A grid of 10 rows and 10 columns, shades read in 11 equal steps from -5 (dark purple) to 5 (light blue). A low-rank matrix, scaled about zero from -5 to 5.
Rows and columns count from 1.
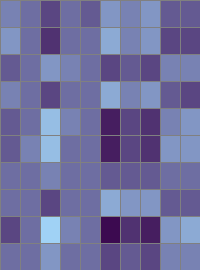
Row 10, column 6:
-2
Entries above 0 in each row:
4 4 4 4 4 4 1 3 4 3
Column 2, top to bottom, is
0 0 0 0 0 1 0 0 0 0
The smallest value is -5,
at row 9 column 6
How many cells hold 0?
30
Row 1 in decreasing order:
2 2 1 1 0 0 -1 -1 -1 -2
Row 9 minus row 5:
-1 0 1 0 0 -1 -1 -1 1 1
